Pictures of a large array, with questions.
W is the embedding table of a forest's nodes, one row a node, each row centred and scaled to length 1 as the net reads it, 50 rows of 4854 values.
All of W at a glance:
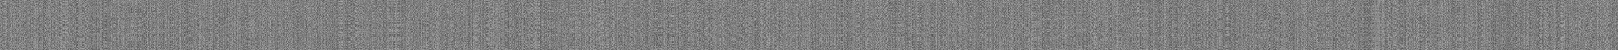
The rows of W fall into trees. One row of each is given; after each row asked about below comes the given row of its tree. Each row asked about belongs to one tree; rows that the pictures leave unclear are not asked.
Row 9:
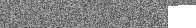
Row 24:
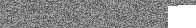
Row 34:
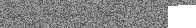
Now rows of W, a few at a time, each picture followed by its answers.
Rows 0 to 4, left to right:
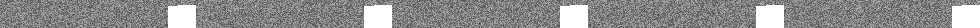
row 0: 24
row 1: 34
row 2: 24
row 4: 34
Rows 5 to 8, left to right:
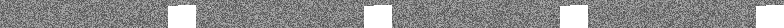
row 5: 9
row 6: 24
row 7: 34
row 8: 34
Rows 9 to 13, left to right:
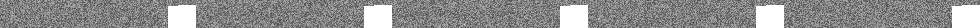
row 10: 34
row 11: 34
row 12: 9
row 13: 24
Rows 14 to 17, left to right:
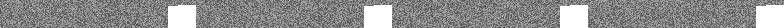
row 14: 34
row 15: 24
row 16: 24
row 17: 34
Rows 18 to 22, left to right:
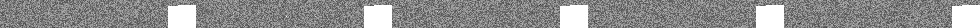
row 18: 9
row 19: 9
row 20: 34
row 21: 24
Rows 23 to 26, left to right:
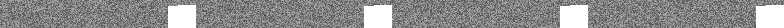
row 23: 34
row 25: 24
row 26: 24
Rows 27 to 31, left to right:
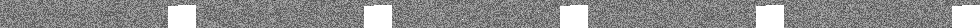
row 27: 34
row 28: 34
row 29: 9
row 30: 24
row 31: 9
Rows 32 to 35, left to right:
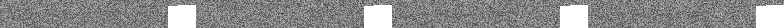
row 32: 34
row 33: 24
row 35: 34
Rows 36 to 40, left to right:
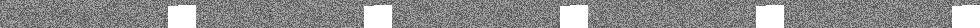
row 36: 34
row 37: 24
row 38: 24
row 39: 24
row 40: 24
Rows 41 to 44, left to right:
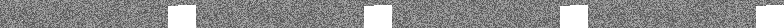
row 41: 34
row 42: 34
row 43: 24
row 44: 34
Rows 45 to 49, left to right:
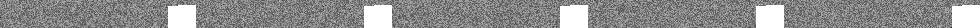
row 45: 34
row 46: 9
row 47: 34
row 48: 24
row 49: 9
